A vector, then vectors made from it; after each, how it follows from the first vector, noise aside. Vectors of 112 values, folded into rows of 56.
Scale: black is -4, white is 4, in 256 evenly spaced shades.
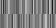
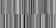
wrapped around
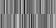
wrapped around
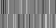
partly zeroed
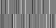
partly zeroed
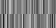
reversed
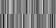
reversed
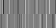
partly zeroed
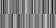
copied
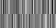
copied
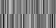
reversed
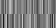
reversed
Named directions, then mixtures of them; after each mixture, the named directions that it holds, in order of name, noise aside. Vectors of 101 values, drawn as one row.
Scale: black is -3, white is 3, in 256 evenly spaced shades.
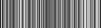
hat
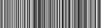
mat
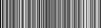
hat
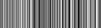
hat, mat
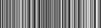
hat, mat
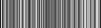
hat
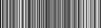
hat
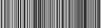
hat, mat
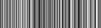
hat, mat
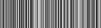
mat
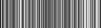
hat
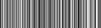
hat, mat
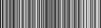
hat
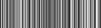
hat, mat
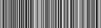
mat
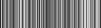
hat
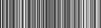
hat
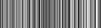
hat, mat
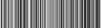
hat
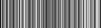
hat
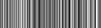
hat, mat
